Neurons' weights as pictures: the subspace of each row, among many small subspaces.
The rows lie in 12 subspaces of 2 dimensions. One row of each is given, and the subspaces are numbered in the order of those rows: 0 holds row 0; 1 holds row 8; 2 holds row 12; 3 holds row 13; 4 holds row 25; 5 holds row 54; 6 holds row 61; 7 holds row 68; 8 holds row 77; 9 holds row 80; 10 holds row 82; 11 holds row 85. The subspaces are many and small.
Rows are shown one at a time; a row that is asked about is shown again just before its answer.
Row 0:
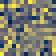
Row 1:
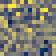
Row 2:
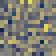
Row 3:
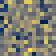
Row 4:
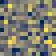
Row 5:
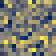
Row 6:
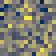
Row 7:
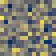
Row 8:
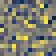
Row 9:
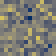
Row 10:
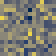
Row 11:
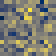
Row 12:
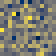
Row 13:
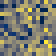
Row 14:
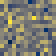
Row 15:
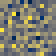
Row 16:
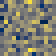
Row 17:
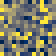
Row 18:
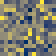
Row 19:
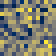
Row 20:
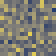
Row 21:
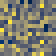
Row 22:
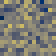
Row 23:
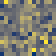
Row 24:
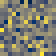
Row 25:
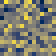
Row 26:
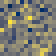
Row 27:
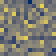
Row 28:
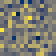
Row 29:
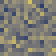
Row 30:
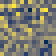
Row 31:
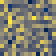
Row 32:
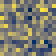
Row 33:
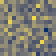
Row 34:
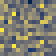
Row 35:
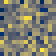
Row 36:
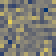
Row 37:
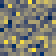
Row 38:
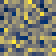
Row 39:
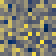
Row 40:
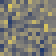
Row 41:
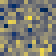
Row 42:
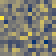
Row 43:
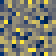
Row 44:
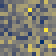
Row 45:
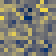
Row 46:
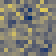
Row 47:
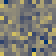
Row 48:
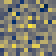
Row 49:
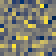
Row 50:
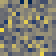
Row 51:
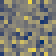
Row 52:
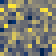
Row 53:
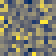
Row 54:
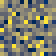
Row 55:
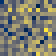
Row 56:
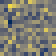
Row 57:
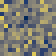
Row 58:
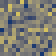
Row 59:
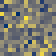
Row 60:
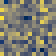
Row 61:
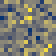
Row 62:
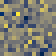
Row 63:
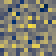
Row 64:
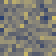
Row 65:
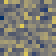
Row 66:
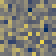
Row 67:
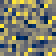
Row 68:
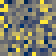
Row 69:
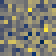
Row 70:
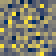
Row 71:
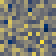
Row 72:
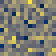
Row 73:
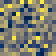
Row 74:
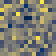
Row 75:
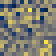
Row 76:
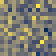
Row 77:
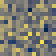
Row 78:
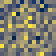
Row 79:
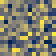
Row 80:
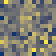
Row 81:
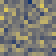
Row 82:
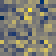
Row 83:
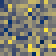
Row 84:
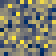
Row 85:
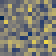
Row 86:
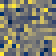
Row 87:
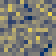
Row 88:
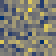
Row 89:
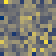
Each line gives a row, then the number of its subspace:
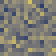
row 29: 4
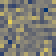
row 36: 0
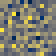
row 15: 2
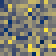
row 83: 3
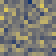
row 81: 4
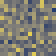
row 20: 6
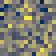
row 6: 2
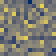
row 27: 4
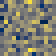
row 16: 7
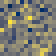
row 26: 10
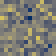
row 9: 6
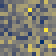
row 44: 3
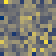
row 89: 9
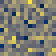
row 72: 4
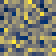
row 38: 4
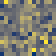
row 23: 9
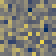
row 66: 8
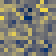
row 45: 10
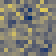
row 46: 10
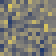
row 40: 8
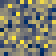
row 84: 9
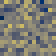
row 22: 4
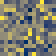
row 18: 6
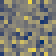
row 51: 5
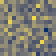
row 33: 0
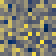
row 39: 8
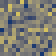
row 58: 6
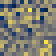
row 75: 3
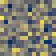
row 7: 11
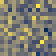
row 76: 0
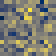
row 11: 10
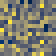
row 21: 10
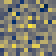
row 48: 1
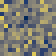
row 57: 7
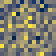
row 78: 4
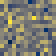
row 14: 0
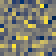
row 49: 1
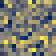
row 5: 9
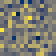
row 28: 2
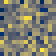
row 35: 5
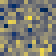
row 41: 11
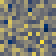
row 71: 8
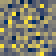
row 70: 2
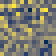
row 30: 3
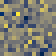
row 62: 7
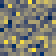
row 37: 9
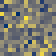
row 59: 7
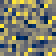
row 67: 1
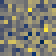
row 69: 8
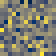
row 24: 5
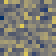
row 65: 1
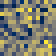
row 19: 3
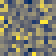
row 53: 7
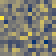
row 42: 11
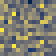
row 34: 2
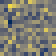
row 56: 3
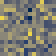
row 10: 6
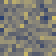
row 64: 1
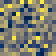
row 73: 2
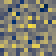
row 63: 1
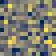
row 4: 11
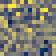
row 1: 3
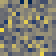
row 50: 5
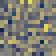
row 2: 10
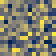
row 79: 11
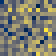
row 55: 0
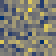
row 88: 10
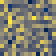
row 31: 0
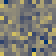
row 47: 9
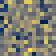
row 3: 7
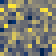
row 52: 11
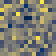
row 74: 2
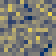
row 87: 6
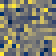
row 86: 0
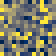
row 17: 5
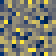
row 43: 5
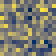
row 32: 8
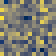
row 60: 5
